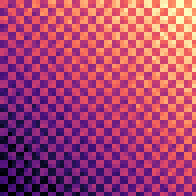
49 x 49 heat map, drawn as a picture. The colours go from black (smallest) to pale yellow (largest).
Ninth with the highest average: top right. Slope: up to the top right. Lone odd cells: none. Histogram: bell-shaped. Grain: checkered.
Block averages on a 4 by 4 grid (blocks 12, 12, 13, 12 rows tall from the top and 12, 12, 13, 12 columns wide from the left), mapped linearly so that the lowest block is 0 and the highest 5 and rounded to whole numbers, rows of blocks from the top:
3 3 4 5 | 2 3 3 4 | 1 2 2 3 | 0 1 2 2
